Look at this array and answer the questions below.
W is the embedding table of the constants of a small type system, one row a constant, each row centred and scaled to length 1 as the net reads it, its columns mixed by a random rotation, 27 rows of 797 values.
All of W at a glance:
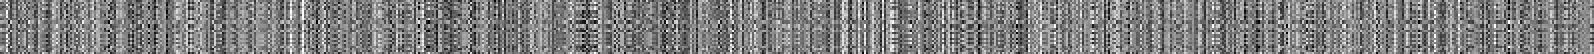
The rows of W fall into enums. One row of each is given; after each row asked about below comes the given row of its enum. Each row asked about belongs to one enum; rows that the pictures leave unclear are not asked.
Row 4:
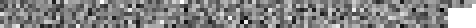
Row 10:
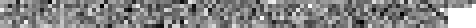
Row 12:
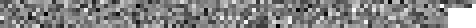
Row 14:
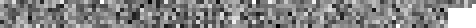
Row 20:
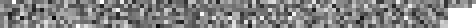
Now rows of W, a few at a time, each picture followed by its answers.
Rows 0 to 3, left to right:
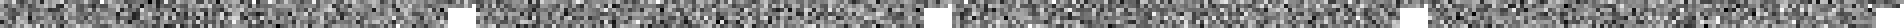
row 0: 14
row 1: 4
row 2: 20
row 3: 12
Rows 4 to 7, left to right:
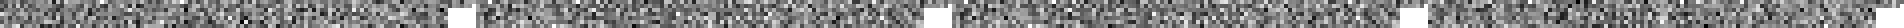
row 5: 20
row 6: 20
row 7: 14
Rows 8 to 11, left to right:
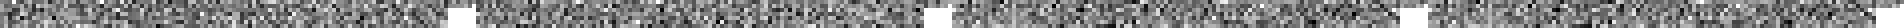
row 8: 20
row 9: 4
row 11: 10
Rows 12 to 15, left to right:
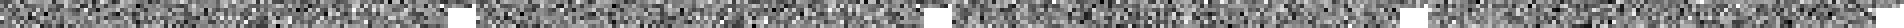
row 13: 12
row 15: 10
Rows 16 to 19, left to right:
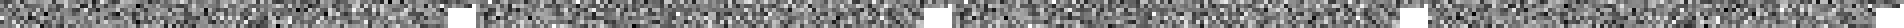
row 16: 12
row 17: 20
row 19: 12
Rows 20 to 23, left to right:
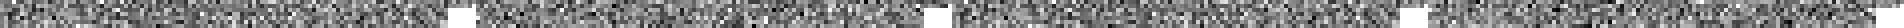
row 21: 12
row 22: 20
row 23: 10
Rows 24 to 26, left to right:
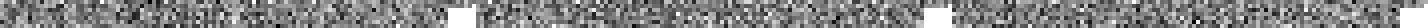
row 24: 14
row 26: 4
